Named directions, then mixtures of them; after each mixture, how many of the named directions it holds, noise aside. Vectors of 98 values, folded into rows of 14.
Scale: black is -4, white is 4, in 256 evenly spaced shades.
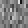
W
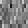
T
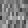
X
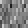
one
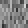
three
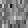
three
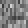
three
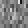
one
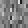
one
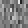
one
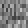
two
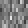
three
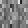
two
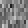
three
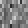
two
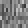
three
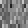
one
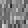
two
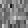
three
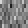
one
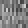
three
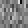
one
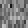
two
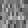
one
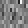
one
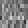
one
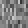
two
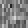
three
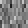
one
